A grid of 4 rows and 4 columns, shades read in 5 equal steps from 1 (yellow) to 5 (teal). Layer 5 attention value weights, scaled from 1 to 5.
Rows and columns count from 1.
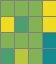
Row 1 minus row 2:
2 -1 0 0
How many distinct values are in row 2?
3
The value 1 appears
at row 1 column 4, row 2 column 1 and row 2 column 4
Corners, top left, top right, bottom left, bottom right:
3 1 4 5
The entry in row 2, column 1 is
1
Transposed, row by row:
3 1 3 4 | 3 4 3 2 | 3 3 3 3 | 1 1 5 5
